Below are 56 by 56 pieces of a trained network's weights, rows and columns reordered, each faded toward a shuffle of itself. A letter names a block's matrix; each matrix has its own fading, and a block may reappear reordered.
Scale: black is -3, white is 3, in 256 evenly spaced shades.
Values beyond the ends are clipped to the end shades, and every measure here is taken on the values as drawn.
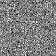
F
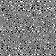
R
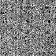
F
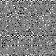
R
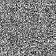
F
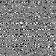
R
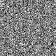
F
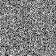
F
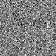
F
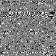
R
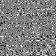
R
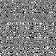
R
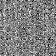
F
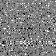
R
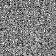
F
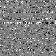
R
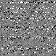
R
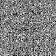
F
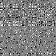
R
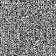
F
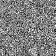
F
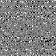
R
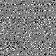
R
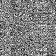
F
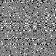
R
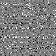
R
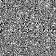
F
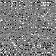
R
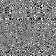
R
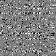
R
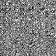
F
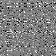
R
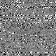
R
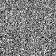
F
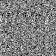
F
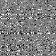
R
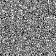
F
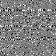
R
